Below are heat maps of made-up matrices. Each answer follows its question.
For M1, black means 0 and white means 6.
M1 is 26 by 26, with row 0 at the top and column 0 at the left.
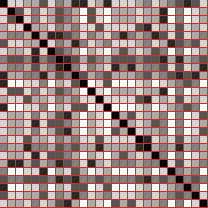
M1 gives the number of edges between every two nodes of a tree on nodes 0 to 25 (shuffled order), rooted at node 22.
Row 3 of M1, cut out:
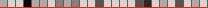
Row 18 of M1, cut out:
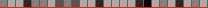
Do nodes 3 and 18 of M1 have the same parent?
no
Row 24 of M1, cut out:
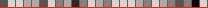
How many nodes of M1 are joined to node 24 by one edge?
1
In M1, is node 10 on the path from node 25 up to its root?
no
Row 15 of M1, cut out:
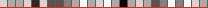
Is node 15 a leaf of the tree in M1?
yes
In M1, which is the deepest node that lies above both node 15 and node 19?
4
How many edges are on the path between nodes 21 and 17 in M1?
5
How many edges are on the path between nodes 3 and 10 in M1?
5
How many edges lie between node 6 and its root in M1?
3
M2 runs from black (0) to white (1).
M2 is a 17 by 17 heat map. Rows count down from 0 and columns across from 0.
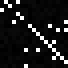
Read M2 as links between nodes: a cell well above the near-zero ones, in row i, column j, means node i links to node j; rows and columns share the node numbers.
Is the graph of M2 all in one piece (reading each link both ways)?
yes
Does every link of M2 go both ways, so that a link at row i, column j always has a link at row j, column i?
no
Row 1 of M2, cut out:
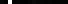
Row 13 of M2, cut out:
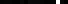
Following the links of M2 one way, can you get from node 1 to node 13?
yes
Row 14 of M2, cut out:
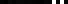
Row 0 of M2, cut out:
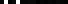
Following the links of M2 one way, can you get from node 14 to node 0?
no
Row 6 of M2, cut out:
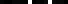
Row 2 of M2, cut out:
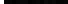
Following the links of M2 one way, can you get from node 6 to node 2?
no
